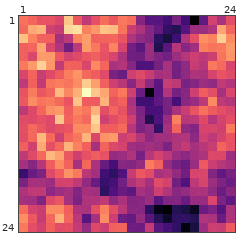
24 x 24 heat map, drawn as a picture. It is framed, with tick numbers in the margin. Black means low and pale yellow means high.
No regular stripes run through it. The bottom right is the ninth with the lowest average. The texture is blotchy.
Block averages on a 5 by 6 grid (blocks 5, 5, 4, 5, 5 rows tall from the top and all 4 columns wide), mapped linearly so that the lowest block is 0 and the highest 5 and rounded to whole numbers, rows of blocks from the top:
544114
454123
455134
342323
333102
